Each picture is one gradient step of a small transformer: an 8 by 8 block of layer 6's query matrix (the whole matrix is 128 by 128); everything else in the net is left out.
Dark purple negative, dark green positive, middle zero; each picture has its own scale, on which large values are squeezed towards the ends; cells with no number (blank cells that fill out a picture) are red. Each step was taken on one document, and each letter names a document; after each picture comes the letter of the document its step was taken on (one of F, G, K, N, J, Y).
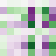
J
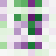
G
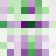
G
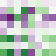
G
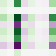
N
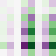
J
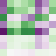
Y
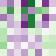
G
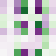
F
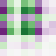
Y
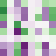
F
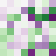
J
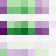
Y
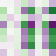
J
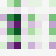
N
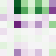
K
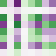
N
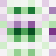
K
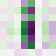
J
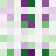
G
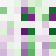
J
